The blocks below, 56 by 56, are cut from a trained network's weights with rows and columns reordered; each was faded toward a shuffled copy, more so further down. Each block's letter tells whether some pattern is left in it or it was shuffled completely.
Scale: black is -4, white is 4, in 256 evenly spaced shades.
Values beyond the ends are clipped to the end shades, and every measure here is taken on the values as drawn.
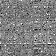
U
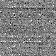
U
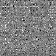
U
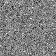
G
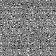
U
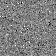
G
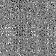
U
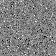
G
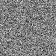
G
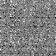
U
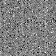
U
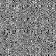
U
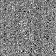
U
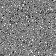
G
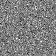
G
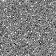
G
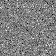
G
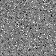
G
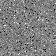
G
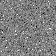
G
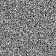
G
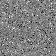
G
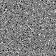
G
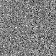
U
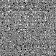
U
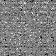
U
